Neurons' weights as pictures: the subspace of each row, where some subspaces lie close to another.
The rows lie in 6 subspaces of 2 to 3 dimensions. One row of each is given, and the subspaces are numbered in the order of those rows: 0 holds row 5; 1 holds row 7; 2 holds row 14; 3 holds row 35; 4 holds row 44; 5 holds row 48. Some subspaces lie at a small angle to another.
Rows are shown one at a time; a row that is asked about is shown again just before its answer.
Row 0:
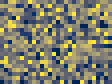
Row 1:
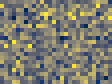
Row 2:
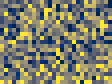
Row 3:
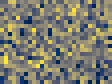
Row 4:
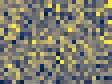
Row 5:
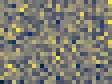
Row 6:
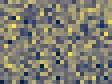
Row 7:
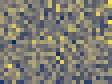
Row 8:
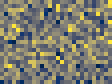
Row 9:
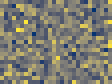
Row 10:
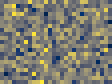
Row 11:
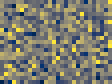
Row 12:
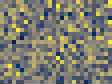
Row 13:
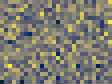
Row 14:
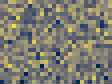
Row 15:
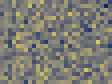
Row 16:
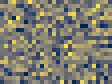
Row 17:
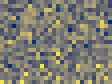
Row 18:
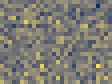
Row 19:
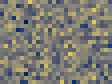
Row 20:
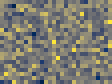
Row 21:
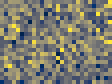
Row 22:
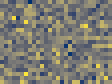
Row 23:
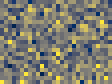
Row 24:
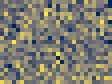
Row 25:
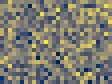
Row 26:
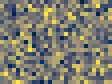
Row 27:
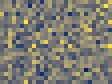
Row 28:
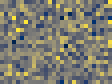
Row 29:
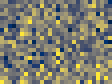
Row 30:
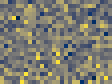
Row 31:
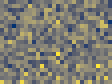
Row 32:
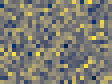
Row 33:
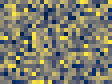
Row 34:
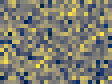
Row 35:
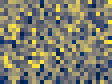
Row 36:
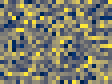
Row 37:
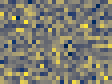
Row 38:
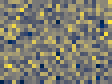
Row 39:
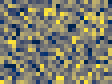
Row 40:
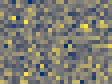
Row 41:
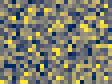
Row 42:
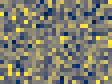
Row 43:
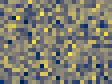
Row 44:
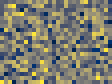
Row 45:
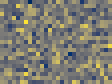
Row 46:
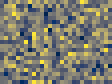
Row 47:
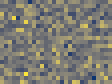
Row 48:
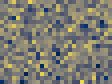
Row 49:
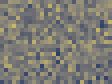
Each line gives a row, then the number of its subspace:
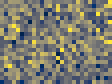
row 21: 3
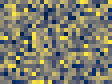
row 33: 4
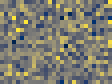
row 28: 1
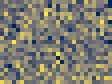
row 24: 3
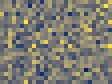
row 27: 5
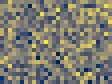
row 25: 5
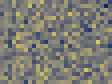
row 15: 5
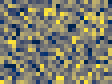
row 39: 5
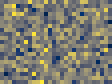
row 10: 0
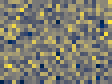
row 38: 0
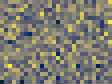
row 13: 0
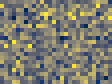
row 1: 4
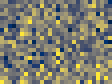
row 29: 3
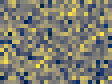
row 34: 3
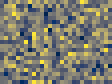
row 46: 4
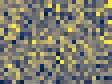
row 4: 3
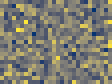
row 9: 4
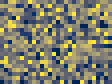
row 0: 1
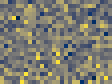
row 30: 5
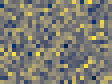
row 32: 3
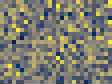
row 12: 1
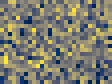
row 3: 3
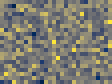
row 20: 4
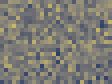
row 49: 1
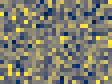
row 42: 4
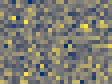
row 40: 5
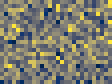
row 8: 2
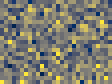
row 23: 5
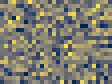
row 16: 1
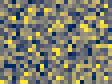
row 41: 5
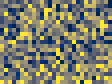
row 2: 1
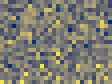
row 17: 2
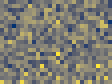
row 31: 2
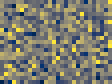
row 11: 0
